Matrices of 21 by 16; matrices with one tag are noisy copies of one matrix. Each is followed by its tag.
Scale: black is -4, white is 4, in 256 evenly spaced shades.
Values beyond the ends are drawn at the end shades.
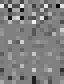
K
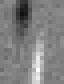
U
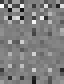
K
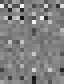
K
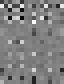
K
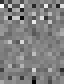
K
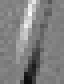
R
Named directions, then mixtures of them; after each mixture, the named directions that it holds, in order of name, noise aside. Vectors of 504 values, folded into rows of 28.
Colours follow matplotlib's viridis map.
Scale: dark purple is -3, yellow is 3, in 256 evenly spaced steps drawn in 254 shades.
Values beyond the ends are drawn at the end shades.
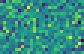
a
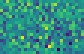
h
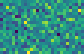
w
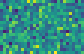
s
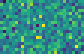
a, h, s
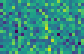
a, h, w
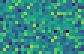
a, s, w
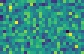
a, s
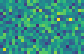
h, s, w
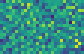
a, h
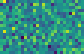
a, h, s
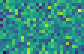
a, h, w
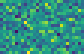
w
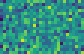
a, s, w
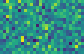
a, h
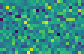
w
